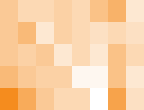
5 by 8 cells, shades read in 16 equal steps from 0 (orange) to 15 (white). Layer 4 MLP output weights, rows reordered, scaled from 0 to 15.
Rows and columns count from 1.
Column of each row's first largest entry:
8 3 4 5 6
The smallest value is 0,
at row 5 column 1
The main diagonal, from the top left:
8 6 8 9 10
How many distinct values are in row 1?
6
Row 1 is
8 10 10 9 10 7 5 12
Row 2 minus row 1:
0 -4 2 0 0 4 5 -1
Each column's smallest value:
0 4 8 9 10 7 3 10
